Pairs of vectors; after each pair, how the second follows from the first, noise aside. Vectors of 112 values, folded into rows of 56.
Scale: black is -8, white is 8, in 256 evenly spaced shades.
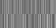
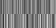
scaled up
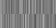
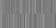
shrunk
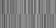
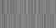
shrunk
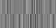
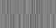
shrunk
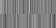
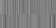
shrunk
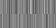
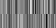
scaled up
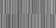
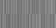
shrunk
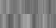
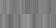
shrunk
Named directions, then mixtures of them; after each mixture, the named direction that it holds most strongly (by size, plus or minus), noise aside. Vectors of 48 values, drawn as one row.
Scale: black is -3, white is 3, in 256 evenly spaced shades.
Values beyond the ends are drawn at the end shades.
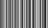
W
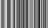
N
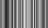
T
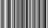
N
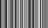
N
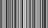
W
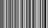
W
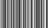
W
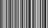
W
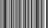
W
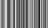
N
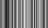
T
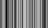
T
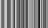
N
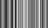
N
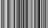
N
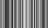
T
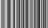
N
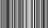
T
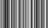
W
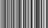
W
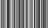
N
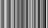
N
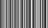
W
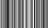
T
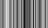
T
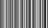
W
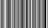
W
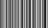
W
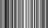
T
